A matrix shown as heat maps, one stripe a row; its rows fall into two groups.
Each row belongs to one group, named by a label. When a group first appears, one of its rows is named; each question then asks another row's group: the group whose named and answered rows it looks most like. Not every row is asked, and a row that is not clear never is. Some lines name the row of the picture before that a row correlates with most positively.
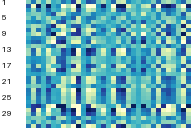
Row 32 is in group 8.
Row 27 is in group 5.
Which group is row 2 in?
8
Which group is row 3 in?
8
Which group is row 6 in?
5
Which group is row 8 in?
8
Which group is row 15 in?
5
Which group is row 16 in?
5
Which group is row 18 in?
5
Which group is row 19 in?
5
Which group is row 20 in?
8
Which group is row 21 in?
8
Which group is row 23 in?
8
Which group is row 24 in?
8
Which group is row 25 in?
8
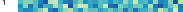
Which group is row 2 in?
8
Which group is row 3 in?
5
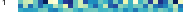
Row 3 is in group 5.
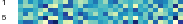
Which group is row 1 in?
8
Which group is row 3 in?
5
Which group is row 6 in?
5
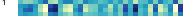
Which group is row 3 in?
5
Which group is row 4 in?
5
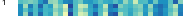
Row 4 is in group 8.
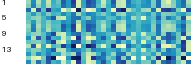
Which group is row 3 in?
8
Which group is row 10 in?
8
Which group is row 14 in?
8
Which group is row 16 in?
8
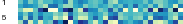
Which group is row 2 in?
5
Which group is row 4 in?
8
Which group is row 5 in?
8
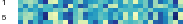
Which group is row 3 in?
8
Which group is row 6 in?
8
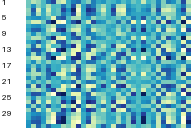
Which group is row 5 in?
5
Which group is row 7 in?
5
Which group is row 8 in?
5
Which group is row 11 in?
5
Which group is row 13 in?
5
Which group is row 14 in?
8
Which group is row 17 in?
8
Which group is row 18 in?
8
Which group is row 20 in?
8
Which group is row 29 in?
5
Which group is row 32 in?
8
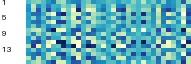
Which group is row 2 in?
8
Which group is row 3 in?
8
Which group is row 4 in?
5
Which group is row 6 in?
5
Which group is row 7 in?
8
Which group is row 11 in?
5
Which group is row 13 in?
8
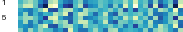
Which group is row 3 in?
5
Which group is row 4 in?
8
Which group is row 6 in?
8
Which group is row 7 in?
5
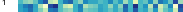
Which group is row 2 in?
5
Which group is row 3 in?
5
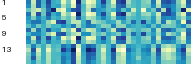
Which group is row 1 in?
8
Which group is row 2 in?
8
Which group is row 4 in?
8
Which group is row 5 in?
8
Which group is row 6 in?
5
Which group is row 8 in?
8
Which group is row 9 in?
5
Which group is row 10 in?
8
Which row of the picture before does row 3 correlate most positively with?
1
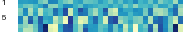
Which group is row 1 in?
5
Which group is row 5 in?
8
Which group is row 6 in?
8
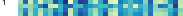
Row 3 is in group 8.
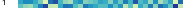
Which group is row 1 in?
5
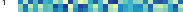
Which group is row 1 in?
8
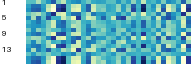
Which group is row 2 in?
5
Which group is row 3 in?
5
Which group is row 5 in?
8
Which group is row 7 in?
5
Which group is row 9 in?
5
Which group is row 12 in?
5
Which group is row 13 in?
8
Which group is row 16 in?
5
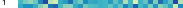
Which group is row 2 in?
5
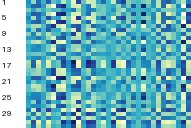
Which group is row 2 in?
5
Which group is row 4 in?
5
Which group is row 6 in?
5
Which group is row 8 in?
8
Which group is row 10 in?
5
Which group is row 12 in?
5
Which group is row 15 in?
5
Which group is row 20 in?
5
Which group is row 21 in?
8
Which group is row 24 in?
5
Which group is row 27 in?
5
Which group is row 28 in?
8
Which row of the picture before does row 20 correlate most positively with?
2
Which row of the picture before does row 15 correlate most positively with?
2
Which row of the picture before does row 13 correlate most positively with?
2
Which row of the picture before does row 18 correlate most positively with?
1
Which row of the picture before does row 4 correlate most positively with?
2
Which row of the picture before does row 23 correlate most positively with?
1
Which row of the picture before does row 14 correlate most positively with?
1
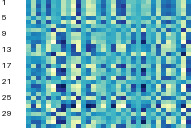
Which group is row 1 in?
8
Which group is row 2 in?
8
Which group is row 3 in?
8
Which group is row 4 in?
8
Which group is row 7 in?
5
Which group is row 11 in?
5
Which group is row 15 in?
5
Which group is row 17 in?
8
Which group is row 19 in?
5
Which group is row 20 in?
8
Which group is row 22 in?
5
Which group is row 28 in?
5
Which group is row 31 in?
5
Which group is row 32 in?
8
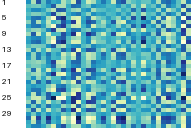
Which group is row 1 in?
8
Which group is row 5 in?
5
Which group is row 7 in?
5
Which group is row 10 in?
5
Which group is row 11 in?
5
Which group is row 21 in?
8
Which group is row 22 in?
5
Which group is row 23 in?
5
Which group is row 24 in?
8
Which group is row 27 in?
8
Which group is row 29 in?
8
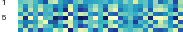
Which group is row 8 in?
8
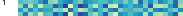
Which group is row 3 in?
8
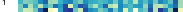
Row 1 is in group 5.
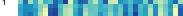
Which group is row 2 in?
5
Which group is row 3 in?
5
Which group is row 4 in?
5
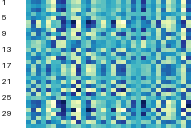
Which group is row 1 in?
5
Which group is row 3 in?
5
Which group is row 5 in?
5
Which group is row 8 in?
5
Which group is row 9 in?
8
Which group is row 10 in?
5
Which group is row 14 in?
8
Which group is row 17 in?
8
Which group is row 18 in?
8
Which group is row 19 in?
8
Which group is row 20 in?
5
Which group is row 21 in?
8
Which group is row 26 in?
5
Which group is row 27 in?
5
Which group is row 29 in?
5
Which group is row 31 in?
8
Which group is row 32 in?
5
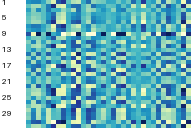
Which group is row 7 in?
5
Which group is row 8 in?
5
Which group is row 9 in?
8
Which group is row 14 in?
8
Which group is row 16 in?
8
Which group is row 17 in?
5
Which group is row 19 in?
8
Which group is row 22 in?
8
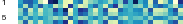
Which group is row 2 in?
8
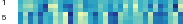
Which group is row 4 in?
8
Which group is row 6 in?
8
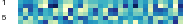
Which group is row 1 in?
5
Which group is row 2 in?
5
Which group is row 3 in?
8
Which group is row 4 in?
8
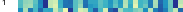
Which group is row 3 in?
8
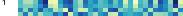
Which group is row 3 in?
8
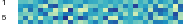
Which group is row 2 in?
5
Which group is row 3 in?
8
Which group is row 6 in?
8
